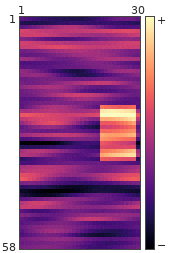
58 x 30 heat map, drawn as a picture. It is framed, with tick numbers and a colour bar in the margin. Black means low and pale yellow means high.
The middle right is the roughest part. An odd patch, higher than its surroundings, sits in the middle right. The ninth with the highest average is the middle right. The grain runs across in streaks.
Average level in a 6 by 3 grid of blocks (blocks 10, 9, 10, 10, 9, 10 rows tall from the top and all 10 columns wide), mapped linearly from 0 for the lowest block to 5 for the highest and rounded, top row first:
222
111
225
114
101
110
